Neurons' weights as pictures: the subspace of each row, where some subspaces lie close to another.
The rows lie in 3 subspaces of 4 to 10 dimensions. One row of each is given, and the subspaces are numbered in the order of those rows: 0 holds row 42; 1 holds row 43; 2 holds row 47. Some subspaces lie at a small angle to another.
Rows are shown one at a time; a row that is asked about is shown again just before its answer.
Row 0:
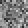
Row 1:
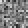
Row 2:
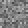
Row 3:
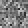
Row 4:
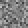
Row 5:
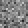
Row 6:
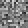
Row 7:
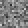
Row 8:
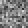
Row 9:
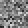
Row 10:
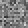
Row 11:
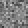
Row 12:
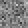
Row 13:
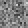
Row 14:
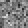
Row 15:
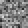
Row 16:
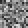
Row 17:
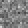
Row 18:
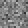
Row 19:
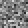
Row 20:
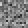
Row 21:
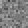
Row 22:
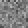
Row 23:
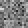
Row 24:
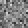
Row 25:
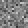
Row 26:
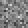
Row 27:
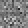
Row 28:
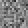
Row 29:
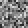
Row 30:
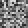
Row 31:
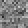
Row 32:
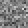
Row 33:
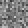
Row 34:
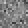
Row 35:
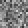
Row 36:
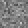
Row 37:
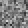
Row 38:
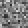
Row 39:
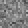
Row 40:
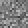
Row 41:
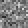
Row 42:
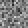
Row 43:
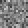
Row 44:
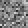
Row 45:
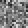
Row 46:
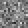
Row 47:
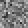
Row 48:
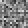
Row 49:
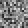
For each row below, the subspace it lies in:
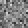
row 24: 2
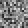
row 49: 2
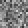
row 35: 2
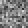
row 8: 0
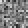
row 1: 1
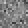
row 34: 2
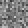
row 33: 0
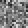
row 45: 1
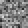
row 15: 1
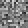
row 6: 0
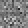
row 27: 0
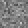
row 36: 2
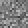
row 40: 0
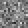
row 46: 2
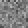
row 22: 0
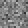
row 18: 0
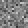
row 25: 0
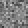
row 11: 1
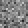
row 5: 0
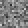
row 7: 0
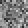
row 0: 2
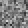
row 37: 0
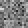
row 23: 0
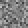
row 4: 1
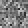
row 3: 0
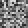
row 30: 1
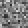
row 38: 0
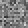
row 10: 1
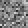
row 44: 0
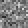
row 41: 2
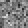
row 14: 2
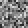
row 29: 0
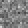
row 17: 1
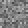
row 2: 1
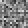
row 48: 1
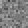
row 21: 1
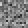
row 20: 0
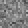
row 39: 2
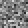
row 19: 0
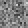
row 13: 2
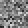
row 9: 0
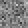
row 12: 2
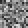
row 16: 1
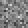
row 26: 0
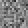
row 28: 0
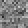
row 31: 1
